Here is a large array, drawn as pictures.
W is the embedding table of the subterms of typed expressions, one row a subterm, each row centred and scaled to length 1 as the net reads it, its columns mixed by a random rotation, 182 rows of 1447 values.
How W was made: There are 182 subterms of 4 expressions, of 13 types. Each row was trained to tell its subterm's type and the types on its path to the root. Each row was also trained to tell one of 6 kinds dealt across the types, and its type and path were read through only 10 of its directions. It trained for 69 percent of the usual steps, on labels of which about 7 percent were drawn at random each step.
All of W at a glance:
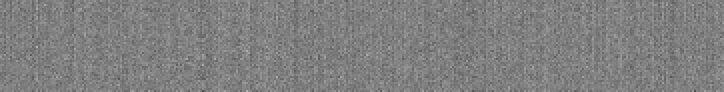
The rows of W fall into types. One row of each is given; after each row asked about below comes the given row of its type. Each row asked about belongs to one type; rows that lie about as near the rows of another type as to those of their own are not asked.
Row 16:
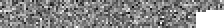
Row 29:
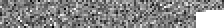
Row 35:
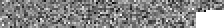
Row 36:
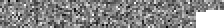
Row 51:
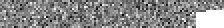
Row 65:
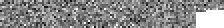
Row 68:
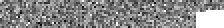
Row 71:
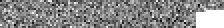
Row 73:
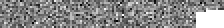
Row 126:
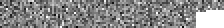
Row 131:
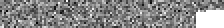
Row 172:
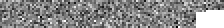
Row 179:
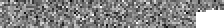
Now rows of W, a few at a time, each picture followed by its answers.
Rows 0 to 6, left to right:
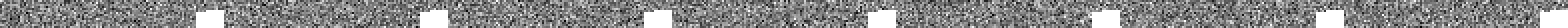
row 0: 65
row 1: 16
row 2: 71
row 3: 29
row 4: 179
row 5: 172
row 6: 131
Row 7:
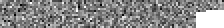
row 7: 51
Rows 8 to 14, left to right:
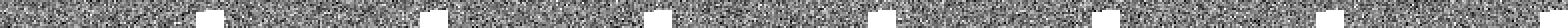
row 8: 29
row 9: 35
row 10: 179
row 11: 172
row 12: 36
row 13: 65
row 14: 179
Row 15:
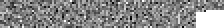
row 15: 172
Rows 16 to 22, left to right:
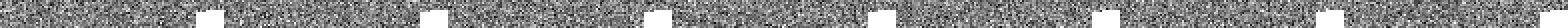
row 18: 35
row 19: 126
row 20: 126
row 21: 126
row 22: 172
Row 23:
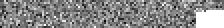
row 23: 16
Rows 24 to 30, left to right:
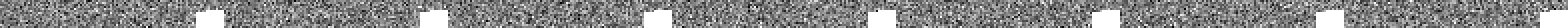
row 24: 29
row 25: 71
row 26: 36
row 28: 51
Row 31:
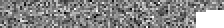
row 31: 29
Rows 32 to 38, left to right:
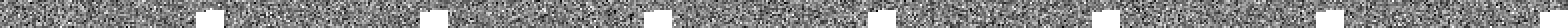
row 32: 16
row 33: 16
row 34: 29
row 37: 71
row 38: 35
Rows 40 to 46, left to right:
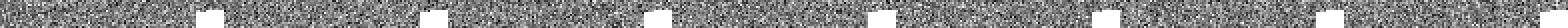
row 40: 131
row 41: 73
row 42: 51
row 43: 172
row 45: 16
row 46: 65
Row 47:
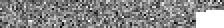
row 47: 179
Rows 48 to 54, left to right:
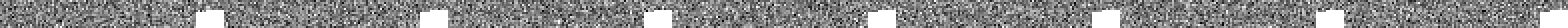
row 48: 126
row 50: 36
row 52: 65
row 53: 36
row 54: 71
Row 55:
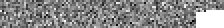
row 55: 16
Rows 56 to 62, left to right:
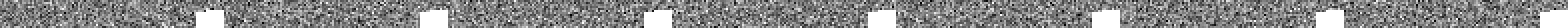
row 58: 36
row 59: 16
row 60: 29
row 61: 179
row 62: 65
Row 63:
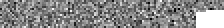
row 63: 126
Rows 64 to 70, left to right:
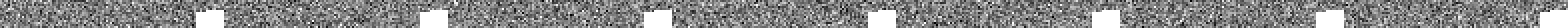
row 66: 172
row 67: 131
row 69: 71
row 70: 35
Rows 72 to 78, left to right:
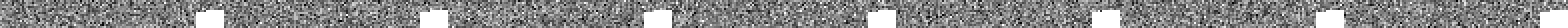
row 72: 36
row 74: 71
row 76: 73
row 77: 36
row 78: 29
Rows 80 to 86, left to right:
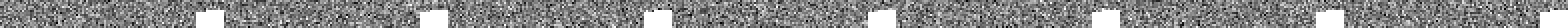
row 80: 73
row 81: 179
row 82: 126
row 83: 68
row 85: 179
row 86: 16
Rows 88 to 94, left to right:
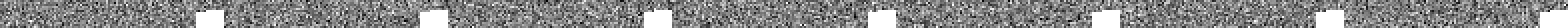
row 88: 35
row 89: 71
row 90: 73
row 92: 29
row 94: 36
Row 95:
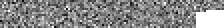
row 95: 36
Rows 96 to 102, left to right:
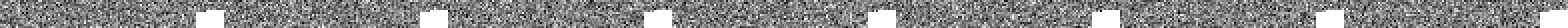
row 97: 16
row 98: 65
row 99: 172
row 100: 73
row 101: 29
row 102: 29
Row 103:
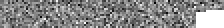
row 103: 35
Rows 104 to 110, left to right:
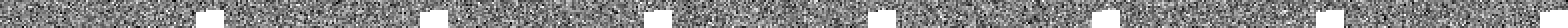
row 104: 73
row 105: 36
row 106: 179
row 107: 16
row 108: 65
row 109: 131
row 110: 126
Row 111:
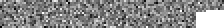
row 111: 126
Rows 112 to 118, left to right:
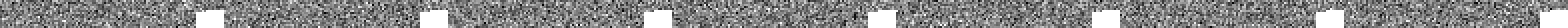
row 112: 172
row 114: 131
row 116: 16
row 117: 36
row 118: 36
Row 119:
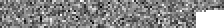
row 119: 65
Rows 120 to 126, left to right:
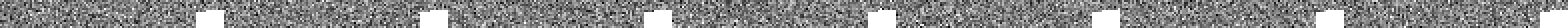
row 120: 65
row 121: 16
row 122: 35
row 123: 179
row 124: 29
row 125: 51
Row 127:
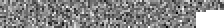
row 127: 36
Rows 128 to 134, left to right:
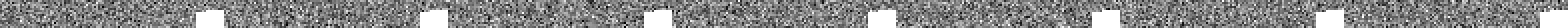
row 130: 65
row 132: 73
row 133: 179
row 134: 179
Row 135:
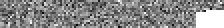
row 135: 35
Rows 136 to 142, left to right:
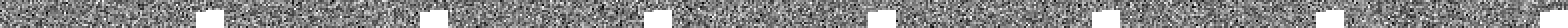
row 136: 131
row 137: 73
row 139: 71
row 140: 65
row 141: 71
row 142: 172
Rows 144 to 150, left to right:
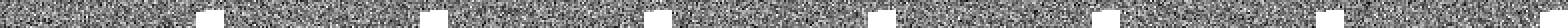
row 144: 51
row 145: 16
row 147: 29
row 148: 71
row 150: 51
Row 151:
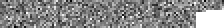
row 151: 51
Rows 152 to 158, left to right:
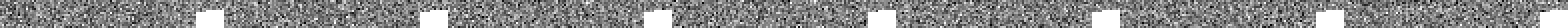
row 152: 29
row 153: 36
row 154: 179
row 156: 71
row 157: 29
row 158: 51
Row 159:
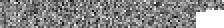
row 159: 179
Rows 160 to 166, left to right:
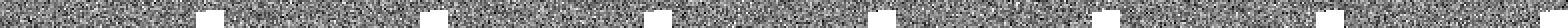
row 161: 16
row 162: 131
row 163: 126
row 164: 29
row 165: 73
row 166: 126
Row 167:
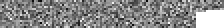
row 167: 179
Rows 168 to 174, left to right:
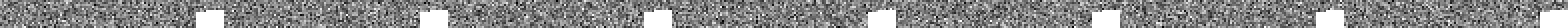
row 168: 16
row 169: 73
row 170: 73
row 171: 51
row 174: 68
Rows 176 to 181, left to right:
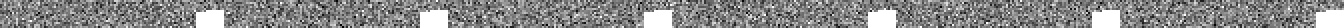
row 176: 35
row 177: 172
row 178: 126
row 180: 126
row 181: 71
